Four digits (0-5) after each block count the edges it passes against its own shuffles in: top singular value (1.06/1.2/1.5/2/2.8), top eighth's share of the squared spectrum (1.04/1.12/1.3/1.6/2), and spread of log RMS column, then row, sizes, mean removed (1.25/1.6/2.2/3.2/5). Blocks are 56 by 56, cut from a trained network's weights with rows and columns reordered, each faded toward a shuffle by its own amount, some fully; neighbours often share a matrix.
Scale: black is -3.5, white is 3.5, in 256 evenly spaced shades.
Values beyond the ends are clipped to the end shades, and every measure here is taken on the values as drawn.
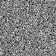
1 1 0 0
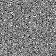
2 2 0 0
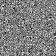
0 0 0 0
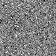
1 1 0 0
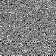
3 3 0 2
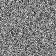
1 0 0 0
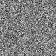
2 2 0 0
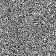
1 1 0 0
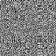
4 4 2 2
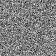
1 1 0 0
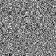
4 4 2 1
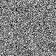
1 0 0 0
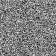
1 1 0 0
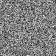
0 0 0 0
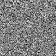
2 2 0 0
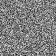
0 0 0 0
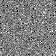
2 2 0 1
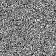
2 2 0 1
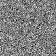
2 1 0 0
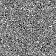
1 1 0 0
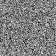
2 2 0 0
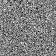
0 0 0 0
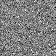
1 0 0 0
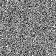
1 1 0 0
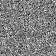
0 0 0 0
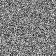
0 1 0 0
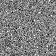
0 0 0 0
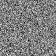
2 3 0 0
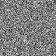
3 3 1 1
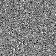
1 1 1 0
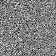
1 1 1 0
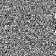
3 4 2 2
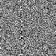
3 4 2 1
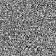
3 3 1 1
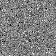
2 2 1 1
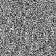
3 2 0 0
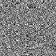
3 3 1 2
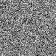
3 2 1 0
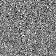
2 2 0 0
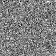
2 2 0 1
